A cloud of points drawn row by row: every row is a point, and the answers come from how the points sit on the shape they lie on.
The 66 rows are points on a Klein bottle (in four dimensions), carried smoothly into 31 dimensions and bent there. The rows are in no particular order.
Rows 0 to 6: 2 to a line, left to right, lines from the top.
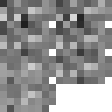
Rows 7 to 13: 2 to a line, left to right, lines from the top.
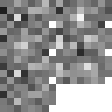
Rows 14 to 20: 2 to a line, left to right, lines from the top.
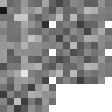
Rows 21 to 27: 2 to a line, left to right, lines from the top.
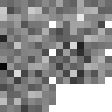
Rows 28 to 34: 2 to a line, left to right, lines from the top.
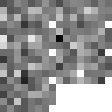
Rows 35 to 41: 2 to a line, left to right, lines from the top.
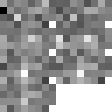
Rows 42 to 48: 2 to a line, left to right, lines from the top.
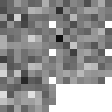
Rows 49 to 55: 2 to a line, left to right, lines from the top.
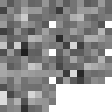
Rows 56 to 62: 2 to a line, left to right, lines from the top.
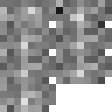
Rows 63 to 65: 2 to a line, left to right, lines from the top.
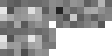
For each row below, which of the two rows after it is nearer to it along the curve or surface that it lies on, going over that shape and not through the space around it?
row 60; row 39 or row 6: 6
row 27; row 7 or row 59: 7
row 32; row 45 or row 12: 12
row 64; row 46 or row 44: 46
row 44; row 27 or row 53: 53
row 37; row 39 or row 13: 39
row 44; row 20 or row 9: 9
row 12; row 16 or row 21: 16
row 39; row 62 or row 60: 62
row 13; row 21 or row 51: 51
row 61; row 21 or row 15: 21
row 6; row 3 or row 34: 3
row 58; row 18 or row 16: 16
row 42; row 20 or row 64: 64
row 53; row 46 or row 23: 46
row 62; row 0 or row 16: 16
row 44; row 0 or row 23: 0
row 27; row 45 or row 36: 36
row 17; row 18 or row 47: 18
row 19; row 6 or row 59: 6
